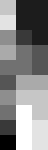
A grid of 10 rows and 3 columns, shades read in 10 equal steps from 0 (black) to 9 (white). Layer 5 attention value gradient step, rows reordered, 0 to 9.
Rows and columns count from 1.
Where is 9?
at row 8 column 2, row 9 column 2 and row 10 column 2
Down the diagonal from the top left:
7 1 1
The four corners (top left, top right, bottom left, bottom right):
7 1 0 8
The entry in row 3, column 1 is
5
